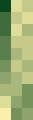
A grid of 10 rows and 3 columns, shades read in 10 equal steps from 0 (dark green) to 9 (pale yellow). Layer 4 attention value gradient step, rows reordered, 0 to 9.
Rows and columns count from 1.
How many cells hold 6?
6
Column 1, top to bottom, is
0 2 2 3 3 4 5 6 8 9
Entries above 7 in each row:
1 1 1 0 0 0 0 0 1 1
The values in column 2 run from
4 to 8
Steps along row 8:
same down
